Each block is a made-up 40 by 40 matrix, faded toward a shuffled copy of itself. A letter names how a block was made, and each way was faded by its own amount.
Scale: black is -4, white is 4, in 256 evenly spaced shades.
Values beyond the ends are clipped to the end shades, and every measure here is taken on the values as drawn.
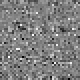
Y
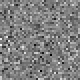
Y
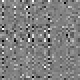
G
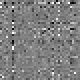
G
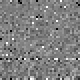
Y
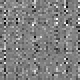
G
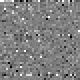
Y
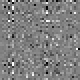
G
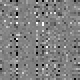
G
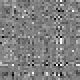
G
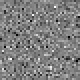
Y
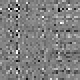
G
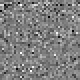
Y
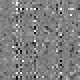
G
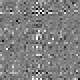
G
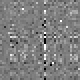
G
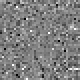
Y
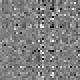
G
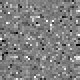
Y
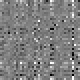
G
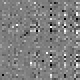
G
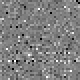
Y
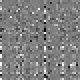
G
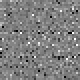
Y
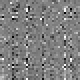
G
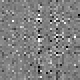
G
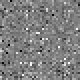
Y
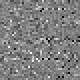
Y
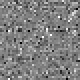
Y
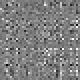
G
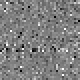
Y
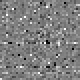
Y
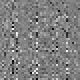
G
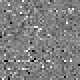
Y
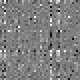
G
